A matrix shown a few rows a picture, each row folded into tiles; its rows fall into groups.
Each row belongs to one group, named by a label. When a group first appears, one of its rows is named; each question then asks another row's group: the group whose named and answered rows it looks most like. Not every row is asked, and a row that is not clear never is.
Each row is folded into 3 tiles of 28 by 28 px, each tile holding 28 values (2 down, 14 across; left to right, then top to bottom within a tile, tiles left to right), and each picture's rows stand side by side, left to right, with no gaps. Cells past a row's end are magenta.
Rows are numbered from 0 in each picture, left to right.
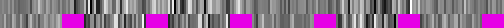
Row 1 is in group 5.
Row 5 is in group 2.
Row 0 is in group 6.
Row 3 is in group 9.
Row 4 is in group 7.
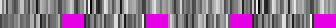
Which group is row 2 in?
6
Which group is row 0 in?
5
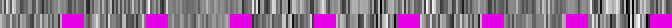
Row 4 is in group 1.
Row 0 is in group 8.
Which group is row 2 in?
6
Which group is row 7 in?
1
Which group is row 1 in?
9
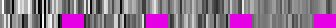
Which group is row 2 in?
7
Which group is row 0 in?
1
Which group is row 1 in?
5
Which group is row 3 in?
5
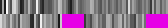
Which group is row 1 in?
2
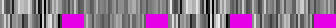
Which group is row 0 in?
1
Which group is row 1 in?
6
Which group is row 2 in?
1
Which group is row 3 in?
6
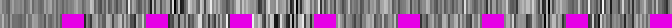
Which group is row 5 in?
2
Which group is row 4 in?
6
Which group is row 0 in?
6
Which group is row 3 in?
1
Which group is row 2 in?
5
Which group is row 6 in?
1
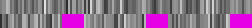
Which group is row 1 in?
8
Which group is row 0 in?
2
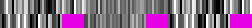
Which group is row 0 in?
7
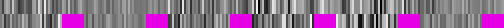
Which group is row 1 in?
2
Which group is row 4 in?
1
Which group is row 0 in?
2
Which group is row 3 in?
5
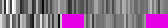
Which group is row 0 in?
8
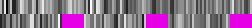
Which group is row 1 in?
8
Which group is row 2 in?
9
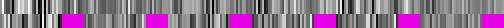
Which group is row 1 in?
2
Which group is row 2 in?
1
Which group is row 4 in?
5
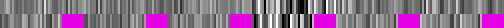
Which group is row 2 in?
5
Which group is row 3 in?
7
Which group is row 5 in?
8
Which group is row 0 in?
2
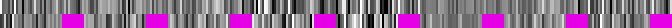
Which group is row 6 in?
6
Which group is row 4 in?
7
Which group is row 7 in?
9
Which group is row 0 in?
9
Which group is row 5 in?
9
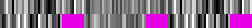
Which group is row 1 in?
9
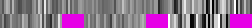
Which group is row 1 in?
6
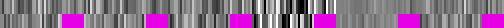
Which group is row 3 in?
7
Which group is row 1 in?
8
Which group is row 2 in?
7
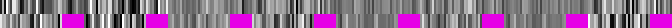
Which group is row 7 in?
1
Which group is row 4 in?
9
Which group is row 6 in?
9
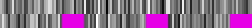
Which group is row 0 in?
6
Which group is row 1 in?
9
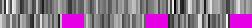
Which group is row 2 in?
5
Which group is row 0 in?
8
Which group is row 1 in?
6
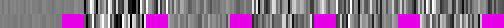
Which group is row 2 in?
8
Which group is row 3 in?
5
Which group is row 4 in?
9
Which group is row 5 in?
8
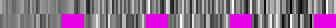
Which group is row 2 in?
9
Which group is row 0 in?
5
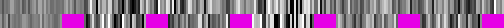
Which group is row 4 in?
6
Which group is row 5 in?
7
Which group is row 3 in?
1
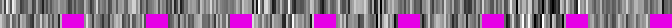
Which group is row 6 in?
7
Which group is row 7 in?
6
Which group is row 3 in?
8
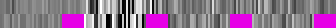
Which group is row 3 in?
8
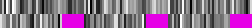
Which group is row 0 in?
8
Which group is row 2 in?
9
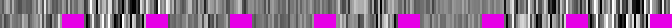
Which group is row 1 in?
7
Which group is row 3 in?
9
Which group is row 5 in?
5
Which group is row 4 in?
1
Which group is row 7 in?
7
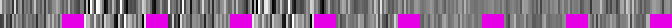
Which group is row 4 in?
2
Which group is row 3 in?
8
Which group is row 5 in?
2
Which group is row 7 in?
2
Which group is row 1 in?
8
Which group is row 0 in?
9
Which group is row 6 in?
9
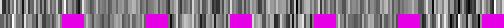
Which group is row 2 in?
7
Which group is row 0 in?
9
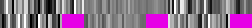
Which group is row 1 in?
2
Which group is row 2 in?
8
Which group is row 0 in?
7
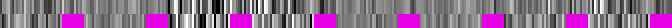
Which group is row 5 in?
6
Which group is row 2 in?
7
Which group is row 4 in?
5
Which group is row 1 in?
6
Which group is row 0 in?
7
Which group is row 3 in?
8
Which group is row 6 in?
2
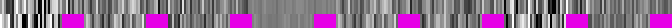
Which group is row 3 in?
6
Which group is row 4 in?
6
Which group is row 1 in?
6
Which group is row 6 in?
7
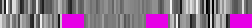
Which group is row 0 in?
8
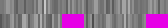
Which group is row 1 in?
2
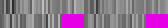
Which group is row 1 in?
5
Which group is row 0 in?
5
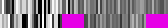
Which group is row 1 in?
9
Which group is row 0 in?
1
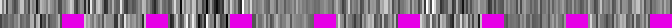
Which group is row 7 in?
6
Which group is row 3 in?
2
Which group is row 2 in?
7
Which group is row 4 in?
6
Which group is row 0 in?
5
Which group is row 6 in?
9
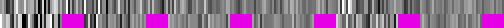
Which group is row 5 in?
6
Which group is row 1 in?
9
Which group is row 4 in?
8
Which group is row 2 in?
8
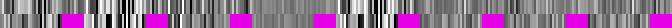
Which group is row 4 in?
1
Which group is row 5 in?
2
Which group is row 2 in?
9
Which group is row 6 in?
5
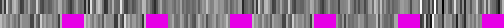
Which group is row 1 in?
8
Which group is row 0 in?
8
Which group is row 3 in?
8
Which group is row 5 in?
9
